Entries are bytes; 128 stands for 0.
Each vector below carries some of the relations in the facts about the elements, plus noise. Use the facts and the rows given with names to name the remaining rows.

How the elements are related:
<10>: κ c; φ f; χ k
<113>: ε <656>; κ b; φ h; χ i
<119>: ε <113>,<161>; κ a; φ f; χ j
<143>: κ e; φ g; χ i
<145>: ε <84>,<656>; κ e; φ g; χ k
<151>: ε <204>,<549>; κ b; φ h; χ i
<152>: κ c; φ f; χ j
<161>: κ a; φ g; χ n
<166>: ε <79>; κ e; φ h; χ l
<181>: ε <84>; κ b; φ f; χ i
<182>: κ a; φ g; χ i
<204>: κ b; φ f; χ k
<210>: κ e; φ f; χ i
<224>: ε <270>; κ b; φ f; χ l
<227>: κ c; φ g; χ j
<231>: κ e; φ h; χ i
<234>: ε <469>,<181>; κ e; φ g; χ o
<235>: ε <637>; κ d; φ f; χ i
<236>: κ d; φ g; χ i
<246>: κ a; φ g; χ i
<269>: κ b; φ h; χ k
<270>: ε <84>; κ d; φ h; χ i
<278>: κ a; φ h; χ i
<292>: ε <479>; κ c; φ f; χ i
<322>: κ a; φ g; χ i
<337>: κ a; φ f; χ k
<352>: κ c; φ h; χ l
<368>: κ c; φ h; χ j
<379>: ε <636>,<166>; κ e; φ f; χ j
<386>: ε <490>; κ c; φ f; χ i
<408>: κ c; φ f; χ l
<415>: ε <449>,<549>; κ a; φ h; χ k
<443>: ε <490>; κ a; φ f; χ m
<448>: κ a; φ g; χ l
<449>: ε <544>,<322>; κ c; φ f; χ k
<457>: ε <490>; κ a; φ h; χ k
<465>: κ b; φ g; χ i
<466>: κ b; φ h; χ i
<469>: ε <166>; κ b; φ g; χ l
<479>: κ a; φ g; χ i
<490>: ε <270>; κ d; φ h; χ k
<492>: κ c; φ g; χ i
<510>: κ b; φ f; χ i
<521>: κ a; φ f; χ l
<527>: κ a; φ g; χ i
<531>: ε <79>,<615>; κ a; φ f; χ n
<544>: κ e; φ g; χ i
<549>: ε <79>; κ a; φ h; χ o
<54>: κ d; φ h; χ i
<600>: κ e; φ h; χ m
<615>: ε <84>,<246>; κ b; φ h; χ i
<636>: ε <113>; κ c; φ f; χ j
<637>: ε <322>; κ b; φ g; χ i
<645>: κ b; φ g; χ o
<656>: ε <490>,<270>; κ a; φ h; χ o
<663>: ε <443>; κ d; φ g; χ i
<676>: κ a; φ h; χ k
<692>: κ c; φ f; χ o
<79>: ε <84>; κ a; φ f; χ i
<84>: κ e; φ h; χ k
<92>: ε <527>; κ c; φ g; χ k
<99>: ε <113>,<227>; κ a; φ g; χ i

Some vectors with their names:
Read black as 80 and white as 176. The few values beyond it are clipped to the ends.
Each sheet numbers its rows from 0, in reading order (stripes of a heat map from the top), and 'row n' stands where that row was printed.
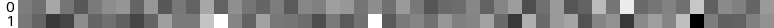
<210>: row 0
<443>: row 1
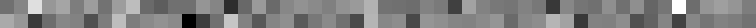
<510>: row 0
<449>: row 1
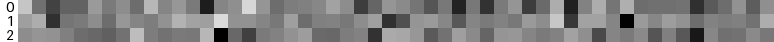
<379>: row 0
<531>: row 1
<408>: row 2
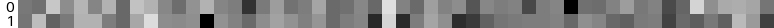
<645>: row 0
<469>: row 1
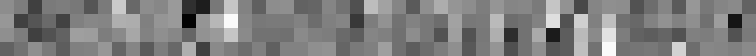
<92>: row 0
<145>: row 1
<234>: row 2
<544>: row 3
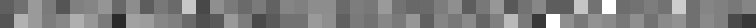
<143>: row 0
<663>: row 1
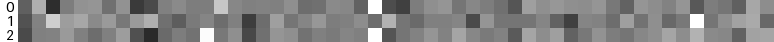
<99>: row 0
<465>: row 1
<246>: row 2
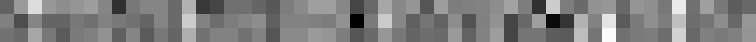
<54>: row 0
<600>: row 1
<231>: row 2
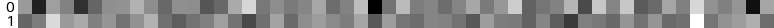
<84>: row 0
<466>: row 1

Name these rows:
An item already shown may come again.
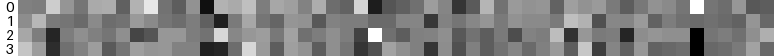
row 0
<615>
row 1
<292>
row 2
<119>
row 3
<636>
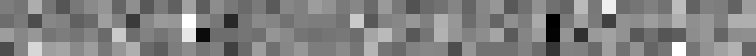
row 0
<210>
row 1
<161>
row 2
<692>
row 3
<465>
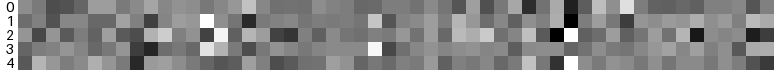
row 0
<234>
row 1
<161>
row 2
<490>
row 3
<278>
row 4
<663>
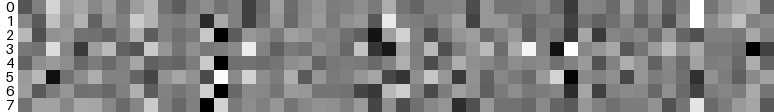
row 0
<465>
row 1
<204>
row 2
<368>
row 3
<270>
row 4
<492>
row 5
<549>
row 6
<227>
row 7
<151>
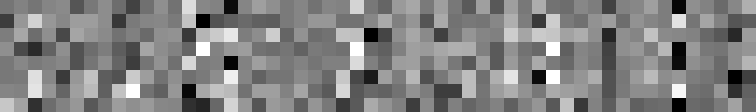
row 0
<521>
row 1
<236>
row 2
<79>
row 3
<457>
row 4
<521>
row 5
<270>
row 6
<181>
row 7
<636>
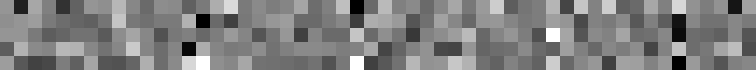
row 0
<84>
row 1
<408>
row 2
<386>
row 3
<637>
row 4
<656>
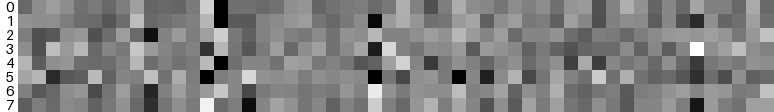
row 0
<492>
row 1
<352>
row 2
<676>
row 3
<269>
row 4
<152>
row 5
<166>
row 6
<337>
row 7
<448>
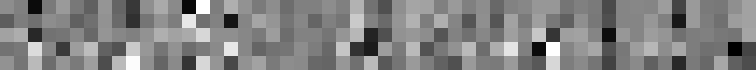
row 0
<415>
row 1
<448>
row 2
<531>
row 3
<270>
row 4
<224>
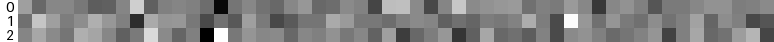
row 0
<10>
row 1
<235>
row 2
<113>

